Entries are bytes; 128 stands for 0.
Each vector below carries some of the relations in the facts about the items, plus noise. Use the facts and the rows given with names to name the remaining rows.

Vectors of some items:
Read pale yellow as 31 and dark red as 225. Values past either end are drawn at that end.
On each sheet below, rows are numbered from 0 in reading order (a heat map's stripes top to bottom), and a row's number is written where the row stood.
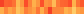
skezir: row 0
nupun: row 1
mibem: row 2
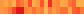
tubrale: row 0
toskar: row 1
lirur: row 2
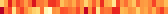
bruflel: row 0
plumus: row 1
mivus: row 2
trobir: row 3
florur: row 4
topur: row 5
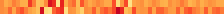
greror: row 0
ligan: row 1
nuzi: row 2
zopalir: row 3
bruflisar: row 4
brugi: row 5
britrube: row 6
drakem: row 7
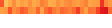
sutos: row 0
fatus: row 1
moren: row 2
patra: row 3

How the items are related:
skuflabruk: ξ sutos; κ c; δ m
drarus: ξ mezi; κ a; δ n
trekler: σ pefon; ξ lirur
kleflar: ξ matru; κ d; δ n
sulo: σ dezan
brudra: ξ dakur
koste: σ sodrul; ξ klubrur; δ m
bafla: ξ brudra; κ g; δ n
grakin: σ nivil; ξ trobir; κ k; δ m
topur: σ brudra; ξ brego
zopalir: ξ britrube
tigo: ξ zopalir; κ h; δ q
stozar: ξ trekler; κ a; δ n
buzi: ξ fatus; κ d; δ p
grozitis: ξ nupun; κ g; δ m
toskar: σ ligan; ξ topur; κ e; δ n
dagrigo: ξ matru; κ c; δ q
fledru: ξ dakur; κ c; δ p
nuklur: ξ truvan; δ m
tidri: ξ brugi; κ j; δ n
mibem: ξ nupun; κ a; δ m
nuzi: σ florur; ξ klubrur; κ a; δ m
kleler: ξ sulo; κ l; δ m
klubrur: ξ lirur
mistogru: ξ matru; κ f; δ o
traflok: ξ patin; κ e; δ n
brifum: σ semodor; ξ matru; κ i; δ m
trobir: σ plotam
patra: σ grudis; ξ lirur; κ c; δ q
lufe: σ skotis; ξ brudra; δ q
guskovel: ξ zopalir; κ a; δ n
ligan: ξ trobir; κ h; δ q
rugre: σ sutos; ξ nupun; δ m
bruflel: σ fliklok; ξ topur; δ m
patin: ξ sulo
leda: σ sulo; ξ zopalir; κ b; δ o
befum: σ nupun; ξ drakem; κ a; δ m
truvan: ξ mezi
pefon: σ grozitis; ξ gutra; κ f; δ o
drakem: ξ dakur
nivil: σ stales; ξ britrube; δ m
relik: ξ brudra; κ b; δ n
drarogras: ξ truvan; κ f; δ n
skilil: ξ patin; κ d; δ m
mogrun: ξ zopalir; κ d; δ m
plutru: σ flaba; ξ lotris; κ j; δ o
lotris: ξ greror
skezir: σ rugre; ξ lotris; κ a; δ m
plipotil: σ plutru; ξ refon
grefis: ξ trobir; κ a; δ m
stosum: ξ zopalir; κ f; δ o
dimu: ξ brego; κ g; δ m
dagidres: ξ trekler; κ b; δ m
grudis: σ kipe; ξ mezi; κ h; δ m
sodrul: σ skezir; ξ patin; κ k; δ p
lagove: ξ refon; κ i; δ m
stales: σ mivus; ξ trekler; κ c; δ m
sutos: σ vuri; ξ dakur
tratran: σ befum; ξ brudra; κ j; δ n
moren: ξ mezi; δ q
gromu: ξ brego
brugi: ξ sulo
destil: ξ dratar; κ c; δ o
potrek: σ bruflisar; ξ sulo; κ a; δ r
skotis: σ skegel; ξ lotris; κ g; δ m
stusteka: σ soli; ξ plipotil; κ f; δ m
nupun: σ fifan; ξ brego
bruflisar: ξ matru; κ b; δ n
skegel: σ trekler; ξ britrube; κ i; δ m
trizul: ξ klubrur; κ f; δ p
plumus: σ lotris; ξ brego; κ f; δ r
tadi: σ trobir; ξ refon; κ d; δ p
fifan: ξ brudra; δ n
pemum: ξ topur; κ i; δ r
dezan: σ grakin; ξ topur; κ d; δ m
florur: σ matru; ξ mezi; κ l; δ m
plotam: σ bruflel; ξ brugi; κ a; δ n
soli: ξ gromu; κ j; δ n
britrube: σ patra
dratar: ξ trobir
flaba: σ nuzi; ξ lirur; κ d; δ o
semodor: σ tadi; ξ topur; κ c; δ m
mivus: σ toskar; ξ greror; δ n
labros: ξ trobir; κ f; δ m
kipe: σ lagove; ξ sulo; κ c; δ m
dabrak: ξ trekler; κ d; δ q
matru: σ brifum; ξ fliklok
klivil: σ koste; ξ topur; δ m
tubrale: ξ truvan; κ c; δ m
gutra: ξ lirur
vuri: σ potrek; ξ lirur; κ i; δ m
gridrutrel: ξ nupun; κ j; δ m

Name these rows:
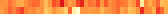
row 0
lufe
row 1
befum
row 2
drarogras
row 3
pemum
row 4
grefis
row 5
matru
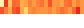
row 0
plutru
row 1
soli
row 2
dimu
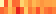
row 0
plipotil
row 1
brudra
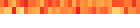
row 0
tigo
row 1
buzi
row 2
rugre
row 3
fifan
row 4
dezan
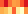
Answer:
stusteka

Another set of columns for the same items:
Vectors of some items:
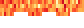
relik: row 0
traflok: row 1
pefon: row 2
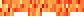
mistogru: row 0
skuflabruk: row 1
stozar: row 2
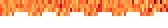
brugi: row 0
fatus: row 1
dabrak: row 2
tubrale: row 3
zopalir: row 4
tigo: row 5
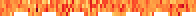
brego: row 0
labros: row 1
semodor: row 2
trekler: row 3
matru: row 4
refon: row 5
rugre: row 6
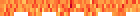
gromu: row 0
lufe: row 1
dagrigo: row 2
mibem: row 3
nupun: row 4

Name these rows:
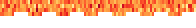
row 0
dagidres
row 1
drarogras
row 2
toskar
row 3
kleler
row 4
sodrul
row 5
buzi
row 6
tadi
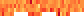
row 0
klivil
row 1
fifan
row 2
koste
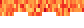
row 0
trobir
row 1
skegel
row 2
patra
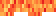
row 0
sutos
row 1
mivus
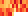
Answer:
grudis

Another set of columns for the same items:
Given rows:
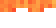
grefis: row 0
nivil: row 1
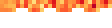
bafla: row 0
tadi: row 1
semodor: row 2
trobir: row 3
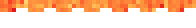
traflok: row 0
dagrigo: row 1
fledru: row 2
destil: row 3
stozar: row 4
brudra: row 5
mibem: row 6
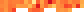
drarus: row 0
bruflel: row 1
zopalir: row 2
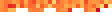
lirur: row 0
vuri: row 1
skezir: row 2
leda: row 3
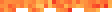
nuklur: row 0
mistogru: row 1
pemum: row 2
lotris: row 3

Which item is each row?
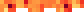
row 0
plutru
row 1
gridrutrel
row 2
nuzi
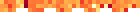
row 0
flaba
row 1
lagove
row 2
trizul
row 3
ligan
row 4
koste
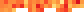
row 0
sutos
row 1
relik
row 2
plotam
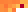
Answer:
sulo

